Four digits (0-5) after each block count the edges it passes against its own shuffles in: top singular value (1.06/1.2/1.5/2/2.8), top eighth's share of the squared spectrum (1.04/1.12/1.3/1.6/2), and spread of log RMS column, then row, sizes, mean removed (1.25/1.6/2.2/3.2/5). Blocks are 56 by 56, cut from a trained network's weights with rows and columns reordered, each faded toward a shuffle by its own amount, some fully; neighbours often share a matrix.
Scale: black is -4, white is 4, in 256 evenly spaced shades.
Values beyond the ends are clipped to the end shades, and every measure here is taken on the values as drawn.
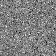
0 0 0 0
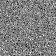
0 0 0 0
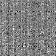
3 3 0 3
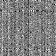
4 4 1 3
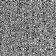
2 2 0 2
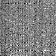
3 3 0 3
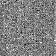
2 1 0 0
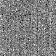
2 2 0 1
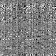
3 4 1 3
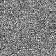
2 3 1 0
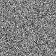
0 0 0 0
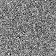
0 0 0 0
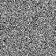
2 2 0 0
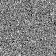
0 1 0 0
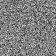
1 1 0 0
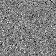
0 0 0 0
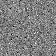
0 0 0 0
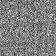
1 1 0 0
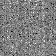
2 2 0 1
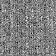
3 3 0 2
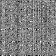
3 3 0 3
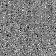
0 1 0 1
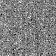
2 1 0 0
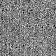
2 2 0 1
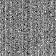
3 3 0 2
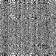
3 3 0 3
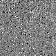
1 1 0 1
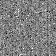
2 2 0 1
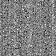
2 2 0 1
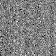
1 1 0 1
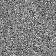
1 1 0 0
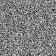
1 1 0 0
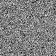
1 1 0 0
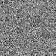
2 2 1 0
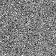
1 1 0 0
